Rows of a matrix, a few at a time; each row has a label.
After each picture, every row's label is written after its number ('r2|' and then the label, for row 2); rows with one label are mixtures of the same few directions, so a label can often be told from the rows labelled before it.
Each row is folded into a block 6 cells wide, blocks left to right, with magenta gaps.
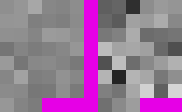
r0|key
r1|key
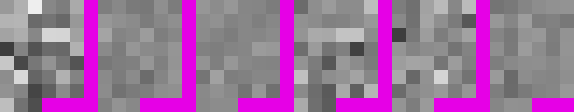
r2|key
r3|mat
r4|key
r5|key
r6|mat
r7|mat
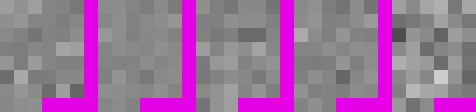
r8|key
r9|mat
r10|key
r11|mat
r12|mat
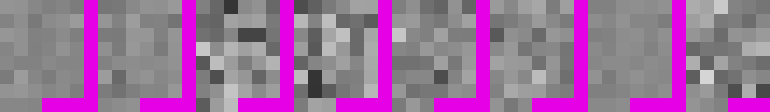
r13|mat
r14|mat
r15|key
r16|mat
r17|mat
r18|mat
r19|mat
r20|key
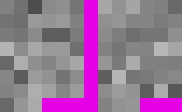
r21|key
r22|key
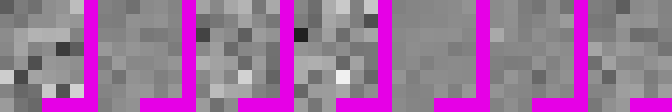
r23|key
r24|key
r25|mat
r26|mat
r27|key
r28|mat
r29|key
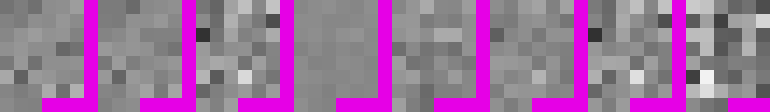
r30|key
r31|key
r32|mat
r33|key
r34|key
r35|mat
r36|mat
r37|mat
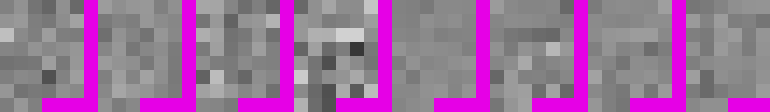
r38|mat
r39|mat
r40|mat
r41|key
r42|key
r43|key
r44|key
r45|mat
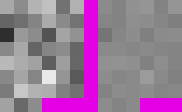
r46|mat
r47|mat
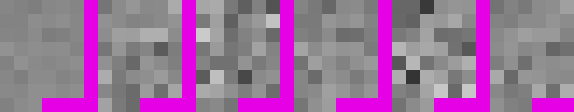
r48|key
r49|key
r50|mat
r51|key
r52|key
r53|key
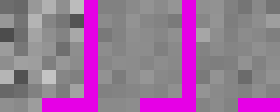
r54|mat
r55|mat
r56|mat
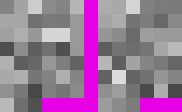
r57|key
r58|key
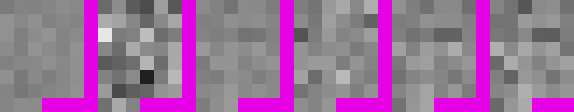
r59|mat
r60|mat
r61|key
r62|mat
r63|key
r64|key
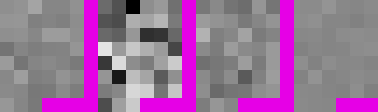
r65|key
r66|key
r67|mat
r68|key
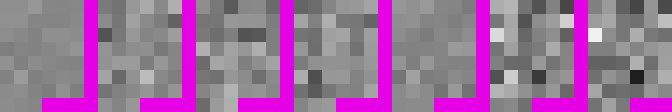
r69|key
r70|mat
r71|key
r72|mat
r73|key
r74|mat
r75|mat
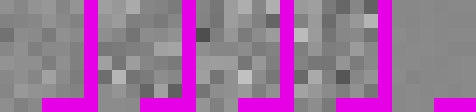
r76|mat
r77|key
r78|mat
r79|mat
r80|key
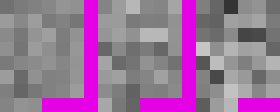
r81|mat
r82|key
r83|key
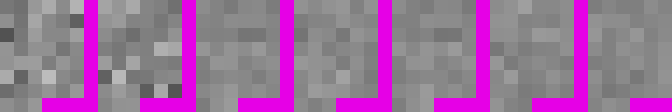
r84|mat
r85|key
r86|key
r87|mat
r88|key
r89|key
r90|mat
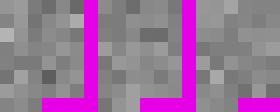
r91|mat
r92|key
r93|key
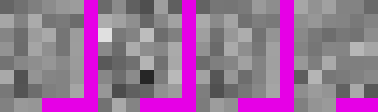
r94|mat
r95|mat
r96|mat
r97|key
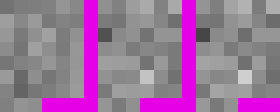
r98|mat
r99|mat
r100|mat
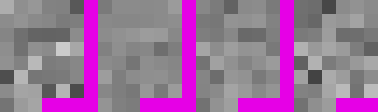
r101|key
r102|key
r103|key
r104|key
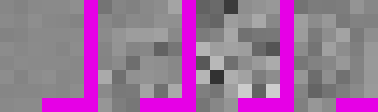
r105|mat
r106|key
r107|key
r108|mat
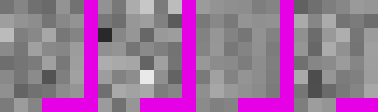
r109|mat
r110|mat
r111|mat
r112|mat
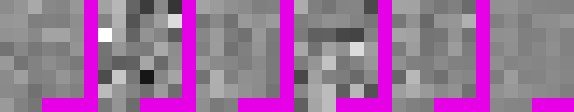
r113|key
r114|mat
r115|mat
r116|key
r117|mat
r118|mat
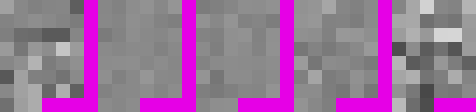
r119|key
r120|mat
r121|mat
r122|key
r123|key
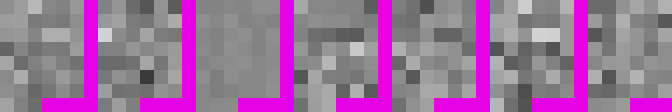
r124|key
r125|mat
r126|mat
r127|key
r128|key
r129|key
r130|mat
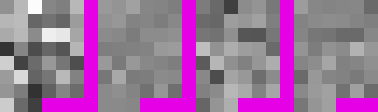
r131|key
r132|key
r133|key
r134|key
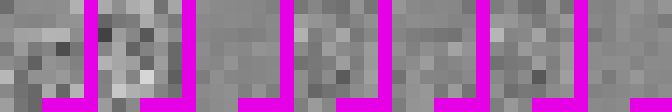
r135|key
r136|mat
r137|key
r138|mat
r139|key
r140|mat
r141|mat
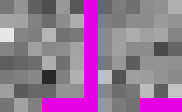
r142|mat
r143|key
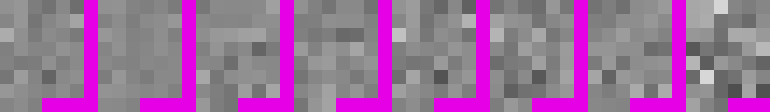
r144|mat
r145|mat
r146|key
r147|key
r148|mat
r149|mat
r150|key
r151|key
